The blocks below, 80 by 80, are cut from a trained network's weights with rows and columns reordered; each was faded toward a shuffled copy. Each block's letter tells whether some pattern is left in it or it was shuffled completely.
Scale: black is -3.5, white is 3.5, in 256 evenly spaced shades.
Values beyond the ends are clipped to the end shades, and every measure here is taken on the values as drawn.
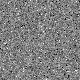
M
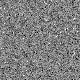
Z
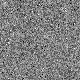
Z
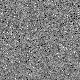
Z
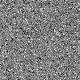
Z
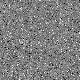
M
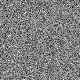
Z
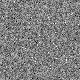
Z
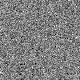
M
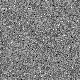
Z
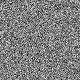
M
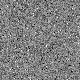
Z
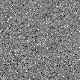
Z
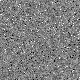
Z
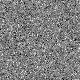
Z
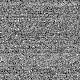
M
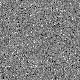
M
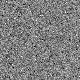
Z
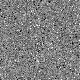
Z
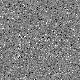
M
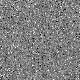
M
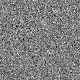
Z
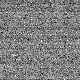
M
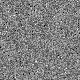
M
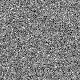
M
